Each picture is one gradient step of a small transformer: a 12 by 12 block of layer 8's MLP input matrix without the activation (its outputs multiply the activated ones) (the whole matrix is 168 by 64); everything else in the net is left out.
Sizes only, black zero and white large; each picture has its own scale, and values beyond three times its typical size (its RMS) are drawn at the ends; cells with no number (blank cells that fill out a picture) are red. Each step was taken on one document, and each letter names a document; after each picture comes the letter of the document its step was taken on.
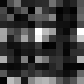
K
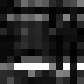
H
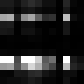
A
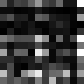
K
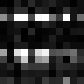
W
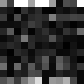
K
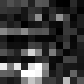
H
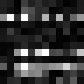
W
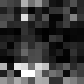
H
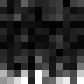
K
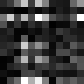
W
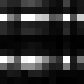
A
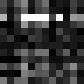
W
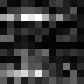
H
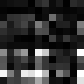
K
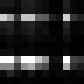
A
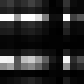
A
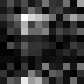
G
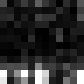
K
